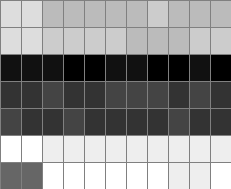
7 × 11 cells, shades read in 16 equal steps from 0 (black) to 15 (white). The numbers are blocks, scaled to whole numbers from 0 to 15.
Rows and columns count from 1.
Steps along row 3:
same same down same up same down same up down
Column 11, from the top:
11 12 0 3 3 14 15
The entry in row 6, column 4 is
14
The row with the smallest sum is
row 3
